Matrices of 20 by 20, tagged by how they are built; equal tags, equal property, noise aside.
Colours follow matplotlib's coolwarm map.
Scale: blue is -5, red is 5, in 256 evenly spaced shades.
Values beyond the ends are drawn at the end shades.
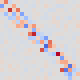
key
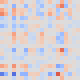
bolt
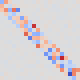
key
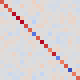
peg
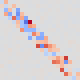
key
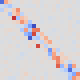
key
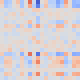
bolt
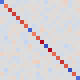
peg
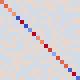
peg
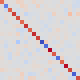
peg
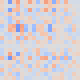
bolt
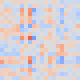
bolt
